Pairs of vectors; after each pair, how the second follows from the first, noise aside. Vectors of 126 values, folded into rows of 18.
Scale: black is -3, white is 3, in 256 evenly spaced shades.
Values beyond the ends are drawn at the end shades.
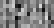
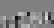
partly zeroed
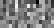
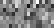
sign-scrambled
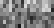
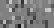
partly zeroed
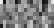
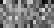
sign-scrambled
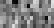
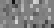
partly zeroed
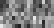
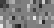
partly zeroed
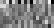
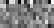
sign-scrambled
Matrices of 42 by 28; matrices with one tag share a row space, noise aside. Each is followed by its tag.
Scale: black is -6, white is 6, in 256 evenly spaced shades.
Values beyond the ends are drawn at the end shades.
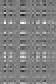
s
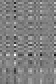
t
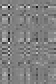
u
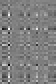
u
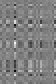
t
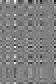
t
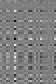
t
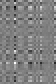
t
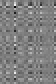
t
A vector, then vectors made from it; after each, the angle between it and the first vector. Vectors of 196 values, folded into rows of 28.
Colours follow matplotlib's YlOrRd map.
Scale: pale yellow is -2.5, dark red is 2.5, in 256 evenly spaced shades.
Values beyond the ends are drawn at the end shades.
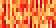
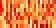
nearly opposite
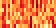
nearly parallel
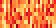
nearly opposite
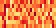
partly aligned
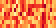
orthogonal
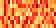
partly aligned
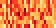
partly opposed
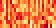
nearly opposite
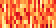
nearly opposite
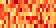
orthogonal
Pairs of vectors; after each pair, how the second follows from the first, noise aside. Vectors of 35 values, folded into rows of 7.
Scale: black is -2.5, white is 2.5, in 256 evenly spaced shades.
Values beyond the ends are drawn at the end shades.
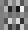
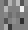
partly zeroed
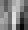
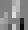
partly zeroed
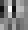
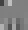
partly zeroed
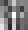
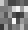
shuffled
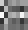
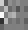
partly zeroed
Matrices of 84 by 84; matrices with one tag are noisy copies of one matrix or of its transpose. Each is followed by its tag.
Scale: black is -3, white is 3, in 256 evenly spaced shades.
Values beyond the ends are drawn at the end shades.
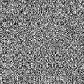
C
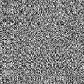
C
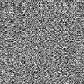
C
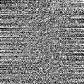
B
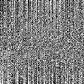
B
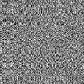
C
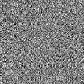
C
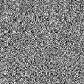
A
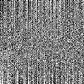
B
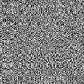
C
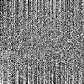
B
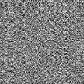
C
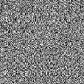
A
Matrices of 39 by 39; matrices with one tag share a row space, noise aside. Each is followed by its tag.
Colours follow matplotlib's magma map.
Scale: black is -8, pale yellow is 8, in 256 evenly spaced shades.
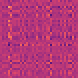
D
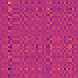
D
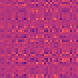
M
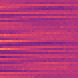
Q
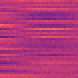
Q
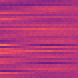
Q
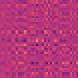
M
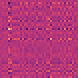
D
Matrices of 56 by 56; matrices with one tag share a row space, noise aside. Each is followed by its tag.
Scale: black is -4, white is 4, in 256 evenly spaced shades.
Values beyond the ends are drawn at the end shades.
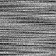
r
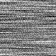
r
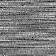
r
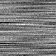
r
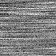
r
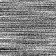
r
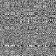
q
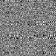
q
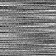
r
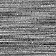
r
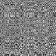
q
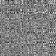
q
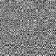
q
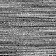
r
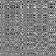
q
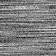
r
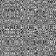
q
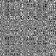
q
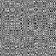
q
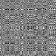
q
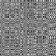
q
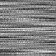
r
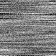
r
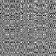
q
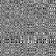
q
